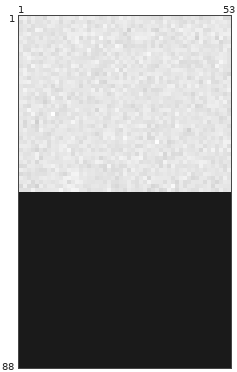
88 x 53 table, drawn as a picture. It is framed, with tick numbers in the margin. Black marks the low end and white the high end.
The table splits into 2 rows of 1 panel. Panel 1,1: very high, fine-grained, faint in contrast. Panel 2,1: very low, flat.
